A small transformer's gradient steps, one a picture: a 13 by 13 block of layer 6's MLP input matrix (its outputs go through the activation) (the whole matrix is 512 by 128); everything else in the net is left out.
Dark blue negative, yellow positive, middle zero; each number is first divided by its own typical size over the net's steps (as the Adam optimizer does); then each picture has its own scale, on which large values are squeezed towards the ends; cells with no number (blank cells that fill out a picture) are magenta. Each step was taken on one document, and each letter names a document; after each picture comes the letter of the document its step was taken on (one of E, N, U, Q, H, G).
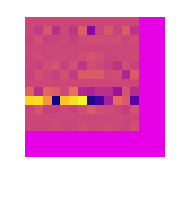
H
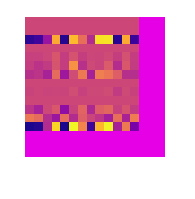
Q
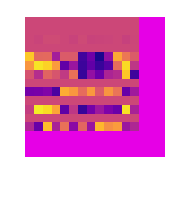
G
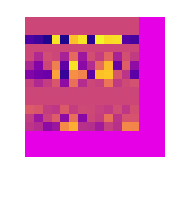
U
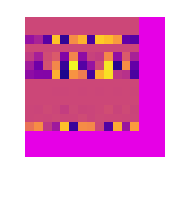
U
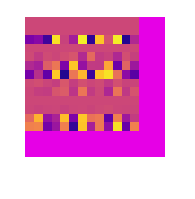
U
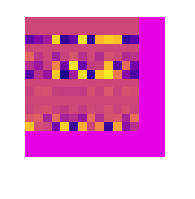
U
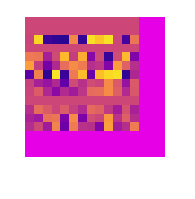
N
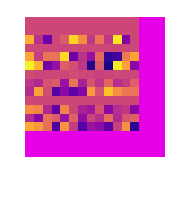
N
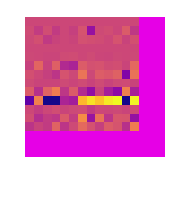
H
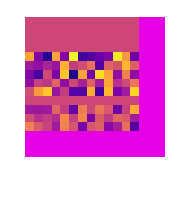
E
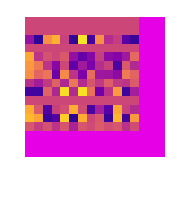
N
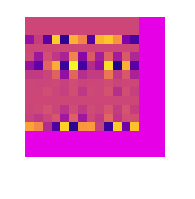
U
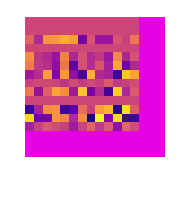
N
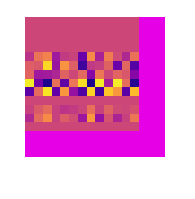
E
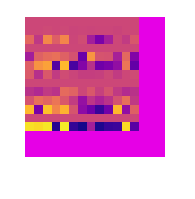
G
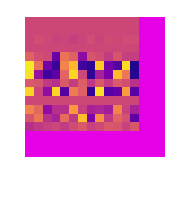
E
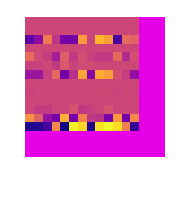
Q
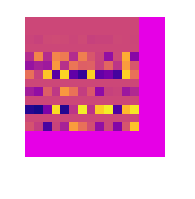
G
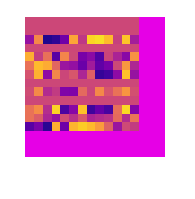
G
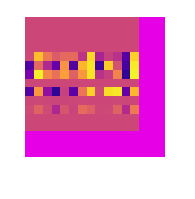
H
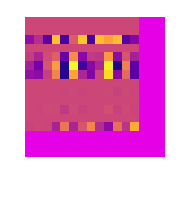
U
